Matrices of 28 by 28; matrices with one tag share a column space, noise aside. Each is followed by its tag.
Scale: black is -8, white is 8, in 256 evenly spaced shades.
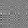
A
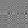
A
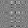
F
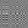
A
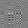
A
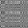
F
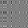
F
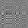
A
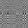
A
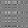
F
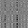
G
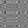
F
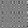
F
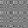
F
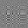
A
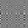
A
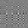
A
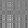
G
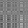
G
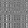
G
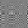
A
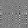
A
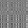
G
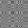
F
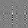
A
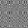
F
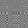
A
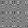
F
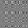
F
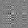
A
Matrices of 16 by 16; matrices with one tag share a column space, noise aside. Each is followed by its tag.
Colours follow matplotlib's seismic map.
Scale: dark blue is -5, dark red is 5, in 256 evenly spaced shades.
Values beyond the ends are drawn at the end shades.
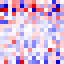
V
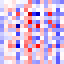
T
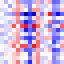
T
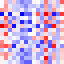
T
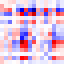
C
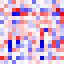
C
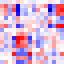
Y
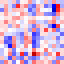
Y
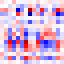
C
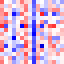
T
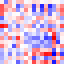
Y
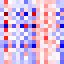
T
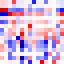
C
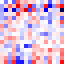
V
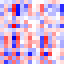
Y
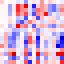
Y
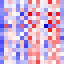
T
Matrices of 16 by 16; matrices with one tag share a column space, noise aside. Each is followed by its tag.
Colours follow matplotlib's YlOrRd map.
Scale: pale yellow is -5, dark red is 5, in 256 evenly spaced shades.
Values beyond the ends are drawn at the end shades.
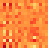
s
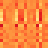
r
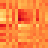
r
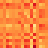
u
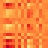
u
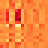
r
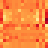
r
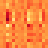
r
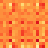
s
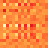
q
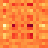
q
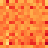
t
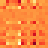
t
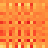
s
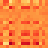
t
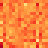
s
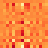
s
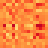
q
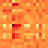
q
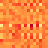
q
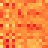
u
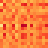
q
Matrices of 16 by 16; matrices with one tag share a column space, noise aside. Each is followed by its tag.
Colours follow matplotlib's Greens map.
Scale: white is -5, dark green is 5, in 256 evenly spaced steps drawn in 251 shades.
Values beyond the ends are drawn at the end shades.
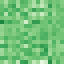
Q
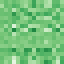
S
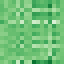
Q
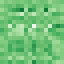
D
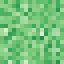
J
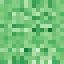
S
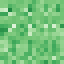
D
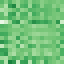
Q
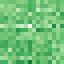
D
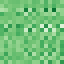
D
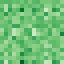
J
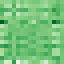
Q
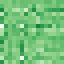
D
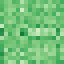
J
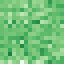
Q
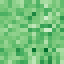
S
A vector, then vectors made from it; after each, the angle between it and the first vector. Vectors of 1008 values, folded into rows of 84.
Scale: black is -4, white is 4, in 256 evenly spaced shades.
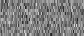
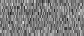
partly opposed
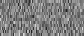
orthogonal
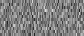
orthogonal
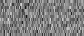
partly aligned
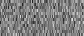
orthogonal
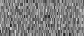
orthogonal
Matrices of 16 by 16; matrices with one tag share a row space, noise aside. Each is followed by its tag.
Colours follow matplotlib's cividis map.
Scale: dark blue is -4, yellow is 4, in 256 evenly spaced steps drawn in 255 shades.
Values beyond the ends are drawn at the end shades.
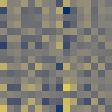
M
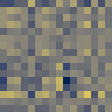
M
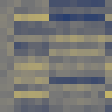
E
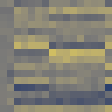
E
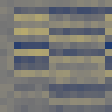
E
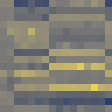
E
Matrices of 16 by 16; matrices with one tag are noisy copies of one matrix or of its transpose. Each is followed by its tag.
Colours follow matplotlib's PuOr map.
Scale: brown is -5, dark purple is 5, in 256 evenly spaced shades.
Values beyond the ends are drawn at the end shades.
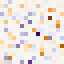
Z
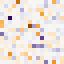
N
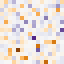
Z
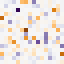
N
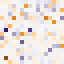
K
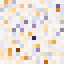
Z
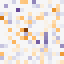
N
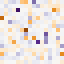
N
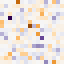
N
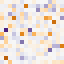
K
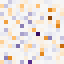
Z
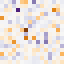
N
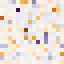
N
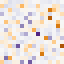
Z
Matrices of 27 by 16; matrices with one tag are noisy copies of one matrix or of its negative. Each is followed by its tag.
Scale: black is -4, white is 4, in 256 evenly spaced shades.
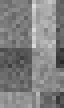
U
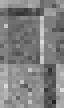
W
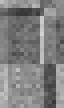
W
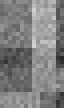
U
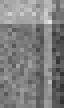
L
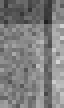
L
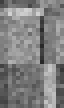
W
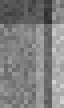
L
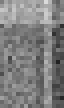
L
